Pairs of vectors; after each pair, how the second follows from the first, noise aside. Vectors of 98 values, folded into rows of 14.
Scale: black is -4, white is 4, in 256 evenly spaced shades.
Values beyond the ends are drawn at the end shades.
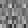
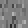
partly zeroed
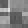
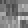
reversed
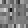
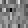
sign-scrambled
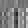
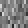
shuffled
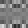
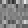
reversed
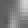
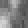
reversed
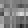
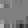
partly zeroed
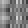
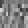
shuffled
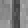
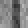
copied
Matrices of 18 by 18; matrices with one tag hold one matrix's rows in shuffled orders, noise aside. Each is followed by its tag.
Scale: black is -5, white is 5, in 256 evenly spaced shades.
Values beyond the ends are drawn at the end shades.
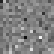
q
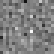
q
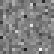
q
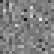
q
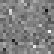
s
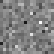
q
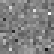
s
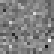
s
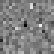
q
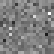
s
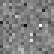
q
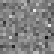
s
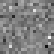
s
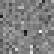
q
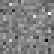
s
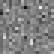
q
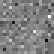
s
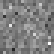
s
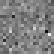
s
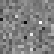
q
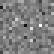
q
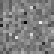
q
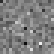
q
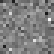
s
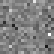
s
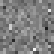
s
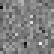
q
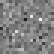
q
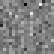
q
